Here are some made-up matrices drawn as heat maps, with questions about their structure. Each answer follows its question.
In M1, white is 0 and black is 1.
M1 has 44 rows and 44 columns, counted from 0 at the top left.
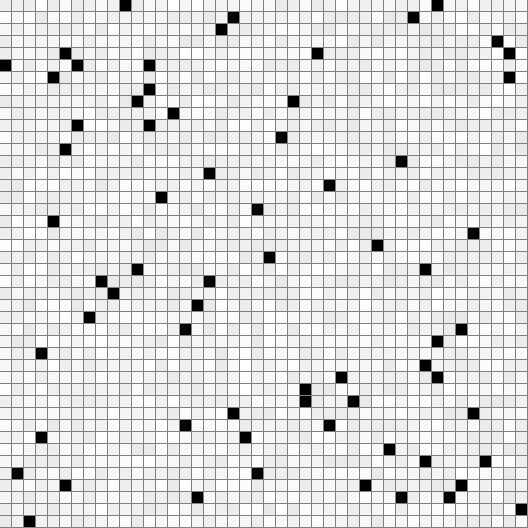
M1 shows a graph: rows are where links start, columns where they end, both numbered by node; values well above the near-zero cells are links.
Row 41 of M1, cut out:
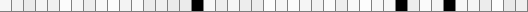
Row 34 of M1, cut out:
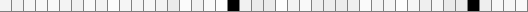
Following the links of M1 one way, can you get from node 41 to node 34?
no
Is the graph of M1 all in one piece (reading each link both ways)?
yes
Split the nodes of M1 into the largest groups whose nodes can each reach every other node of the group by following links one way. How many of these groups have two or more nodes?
6
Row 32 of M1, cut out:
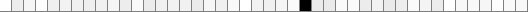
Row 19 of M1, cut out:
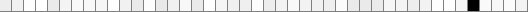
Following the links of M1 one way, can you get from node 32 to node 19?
no
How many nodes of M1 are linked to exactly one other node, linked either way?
0
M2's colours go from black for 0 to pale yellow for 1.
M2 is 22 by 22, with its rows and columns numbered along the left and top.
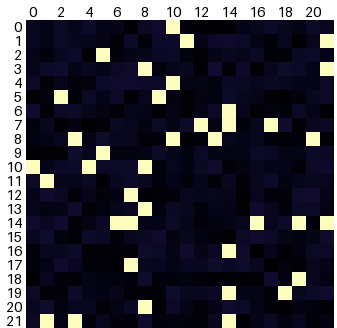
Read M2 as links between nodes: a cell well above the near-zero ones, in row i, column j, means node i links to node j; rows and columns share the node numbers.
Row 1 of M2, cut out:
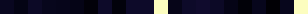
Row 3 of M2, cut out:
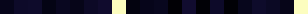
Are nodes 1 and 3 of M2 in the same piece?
yes
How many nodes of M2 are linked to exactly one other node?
12
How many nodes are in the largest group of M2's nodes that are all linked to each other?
2
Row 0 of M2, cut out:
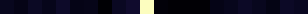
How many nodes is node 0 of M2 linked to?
1
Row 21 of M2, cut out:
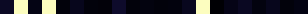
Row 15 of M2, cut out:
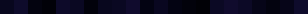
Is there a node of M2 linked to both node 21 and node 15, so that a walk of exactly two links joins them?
no
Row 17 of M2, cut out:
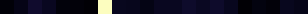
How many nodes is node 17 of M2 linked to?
1
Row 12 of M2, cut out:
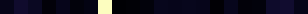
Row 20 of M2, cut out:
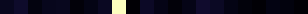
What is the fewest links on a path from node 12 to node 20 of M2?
6
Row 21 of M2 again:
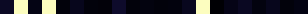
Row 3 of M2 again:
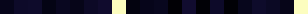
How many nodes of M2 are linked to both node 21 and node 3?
0
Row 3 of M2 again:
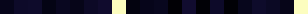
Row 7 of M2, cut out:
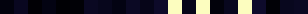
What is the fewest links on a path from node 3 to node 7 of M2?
3
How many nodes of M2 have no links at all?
1
